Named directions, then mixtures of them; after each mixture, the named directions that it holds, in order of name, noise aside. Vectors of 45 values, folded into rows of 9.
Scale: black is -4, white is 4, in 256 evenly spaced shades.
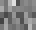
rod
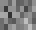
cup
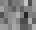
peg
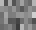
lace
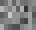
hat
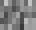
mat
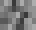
lace, mat, peg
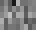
hat, rod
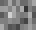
hat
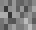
cup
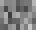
cup, lace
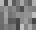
lace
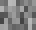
hat, rod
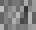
cup, hat, peg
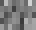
mat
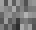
hat, lace, peg
